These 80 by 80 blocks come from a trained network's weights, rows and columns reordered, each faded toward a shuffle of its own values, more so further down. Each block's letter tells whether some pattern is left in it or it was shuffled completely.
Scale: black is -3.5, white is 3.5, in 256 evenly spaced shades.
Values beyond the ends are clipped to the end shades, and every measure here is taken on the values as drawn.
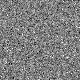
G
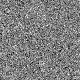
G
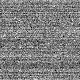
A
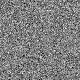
A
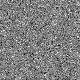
G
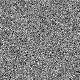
G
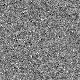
G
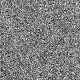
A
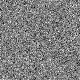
G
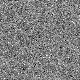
G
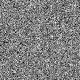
A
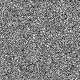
G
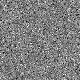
G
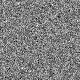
G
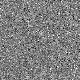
A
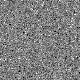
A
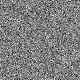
G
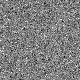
G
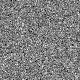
G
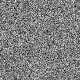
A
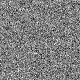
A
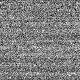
A
